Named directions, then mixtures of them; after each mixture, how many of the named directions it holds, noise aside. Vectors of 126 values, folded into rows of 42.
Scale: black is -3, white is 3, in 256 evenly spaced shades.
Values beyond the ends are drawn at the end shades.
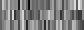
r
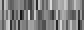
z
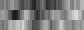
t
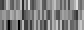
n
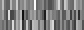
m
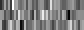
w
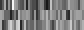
two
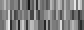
two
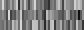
two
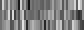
one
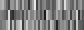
three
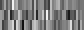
two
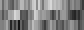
two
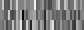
one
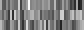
one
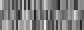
three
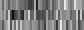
three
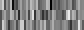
two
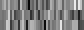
two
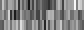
three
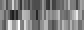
three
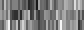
three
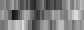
one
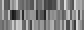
two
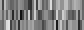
one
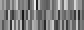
two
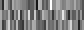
two
